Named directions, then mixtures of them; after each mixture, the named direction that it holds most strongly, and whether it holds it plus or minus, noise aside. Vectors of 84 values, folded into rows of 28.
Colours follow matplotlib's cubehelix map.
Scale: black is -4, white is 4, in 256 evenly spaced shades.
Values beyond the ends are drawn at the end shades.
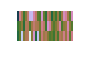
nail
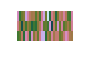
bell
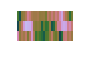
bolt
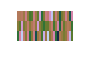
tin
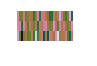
tin, minus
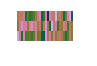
bell, minus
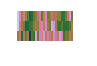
bolt, minus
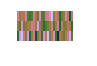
tin, plus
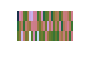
nail, plus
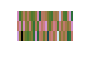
tin, minus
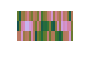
bolt, plus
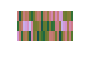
bolt, plus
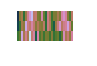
nail, plus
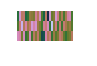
bell, minus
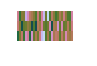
bell, plus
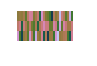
tin, minus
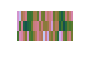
bolt, minus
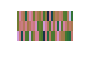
bell, minus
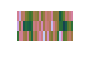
bolt, minus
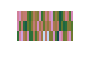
tin, plus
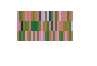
bell, plus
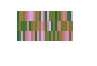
nail, plus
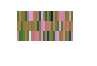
tin, minus
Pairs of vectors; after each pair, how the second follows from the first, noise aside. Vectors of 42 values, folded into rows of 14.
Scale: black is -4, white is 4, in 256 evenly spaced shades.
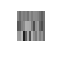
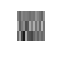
sign-scrambled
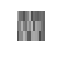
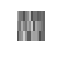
copied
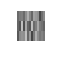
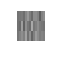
shrunk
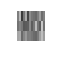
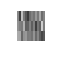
sign-scrambled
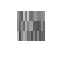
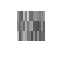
copied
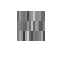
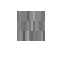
shrunk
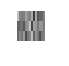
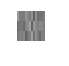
shrunk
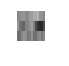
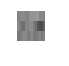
shrunk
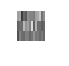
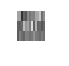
copied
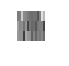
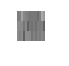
shrunk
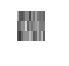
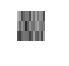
sign-scrambled
